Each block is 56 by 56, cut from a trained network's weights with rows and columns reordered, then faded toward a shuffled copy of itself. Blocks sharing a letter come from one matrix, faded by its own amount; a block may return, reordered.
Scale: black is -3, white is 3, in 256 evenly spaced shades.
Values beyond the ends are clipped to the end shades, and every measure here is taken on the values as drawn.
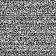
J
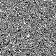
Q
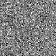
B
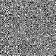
B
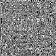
B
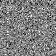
Q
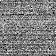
J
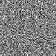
B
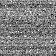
J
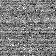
J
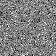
Q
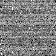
J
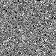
Q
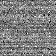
J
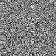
B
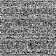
J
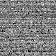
J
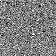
Q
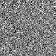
B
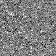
Q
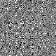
B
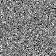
Q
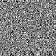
B
